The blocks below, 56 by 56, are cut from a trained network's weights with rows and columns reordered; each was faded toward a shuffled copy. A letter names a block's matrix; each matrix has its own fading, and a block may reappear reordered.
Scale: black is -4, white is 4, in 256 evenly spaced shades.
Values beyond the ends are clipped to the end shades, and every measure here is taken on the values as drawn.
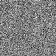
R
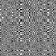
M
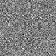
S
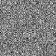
S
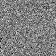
R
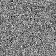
R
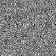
S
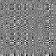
M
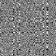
M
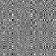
M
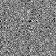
S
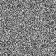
R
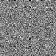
S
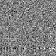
S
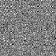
S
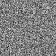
R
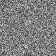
R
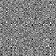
M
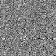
S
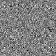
S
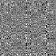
M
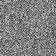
R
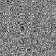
S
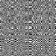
M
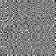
M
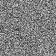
R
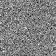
R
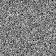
R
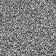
R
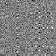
M
